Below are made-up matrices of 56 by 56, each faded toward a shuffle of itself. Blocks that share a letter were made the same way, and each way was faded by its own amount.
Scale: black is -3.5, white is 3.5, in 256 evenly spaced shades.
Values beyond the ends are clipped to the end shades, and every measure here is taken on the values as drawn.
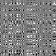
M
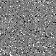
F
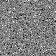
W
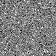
W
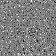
F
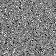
W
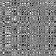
M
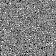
W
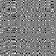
M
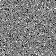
W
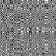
M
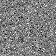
W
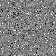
F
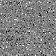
F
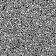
W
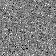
W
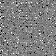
F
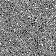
W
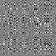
M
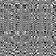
M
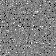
F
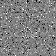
F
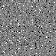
F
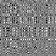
M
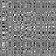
M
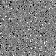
F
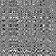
M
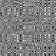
M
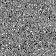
W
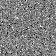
W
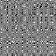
M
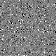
F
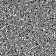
W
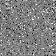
F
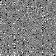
F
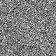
W
